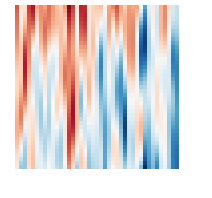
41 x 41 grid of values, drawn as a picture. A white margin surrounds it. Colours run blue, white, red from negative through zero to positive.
The grain runs up and down. The ninth with the highest average is the top left. There is an overall slope up to the top left. Overall the values sit about 50% of the way up the scale. The bottom right is the ninth with the lowest average.
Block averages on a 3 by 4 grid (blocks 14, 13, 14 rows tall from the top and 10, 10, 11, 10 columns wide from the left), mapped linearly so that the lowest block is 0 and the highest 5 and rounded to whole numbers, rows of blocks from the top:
5531 | 3411 | 2310
